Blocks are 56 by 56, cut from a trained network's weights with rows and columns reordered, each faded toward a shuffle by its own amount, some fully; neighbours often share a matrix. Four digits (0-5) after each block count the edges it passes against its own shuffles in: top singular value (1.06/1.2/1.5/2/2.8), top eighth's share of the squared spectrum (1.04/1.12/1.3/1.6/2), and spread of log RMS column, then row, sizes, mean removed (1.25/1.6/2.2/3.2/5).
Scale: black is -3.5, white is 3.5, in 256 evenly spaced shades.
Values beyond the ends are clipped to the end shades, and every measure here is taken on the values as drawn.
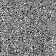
1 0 0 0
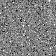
0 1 0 0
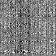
4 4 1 3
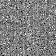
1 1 0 0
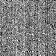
3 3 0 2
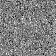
0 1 0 0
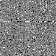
2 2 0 1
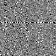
3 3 2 1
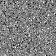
0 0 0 0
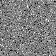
0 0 0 0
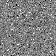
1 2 0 0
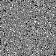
2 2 2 0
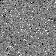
0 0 0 0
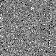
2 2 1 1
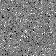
0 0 0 0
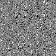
2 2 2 0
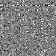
3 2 1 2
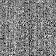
3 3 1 2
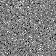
0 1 0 0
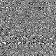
2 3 0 2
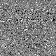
2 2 0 2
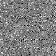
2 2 0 2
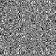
3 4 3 2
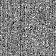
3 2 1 1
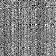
4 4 1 2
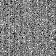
2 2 0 1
